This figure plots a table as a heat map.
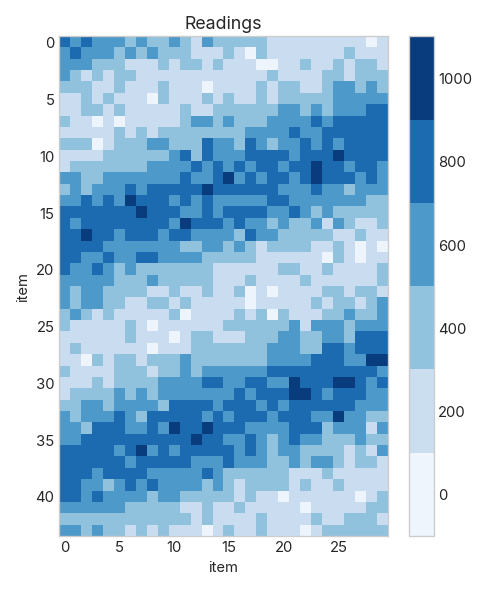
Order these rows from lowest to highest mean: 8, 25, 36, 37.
25, 8, 37, 36
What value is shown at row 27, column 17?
400
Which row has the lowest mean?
3
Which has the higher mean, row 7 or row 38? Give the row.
38
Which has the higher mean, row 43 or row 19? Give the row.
19
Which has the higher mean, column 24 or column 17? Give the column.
24
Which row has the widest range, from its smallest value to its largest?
28
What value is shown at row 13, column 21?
600
